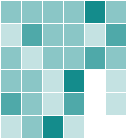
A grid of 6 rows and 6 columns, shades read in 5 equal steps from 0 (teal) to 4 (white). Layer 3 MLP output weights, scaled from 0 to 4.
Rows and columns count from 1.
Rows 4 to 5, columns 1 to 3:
2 2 3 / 1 2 3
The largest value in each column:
3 3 3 3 4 4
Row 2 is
3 1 2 2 3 1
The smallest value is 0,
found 3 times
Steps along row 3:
up down same down up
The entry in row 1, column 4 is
2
